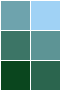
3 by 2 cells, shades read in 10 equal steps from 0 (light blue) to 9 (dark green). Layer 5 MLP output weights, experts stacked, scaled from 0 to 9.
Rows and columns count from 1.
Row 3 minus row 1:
6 7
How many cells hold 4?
1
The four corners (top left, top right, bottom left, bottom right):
3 0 9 7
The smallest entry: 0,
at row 1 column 2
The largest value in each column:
9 7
